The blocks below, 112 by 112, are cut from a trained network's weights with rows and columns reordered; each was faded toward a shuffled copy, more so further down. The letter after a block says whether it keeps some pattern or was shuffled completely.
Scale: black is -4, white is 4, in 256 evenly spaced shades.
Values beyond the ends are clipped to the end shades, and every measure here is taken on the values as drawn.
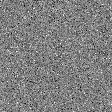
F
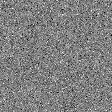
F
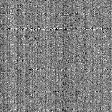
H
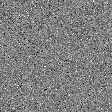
F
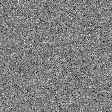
F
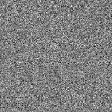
H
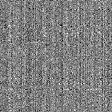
H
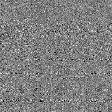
H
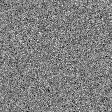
F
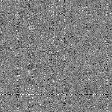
H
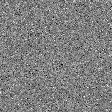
F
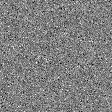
F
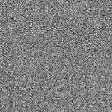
H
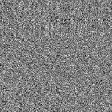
H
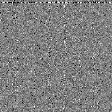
H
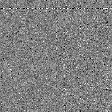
H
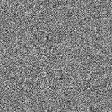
H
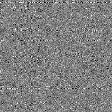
H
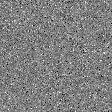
F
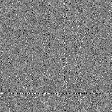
H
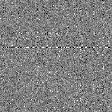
H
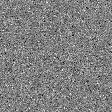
F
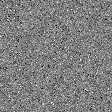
F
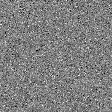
F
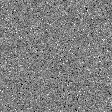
F
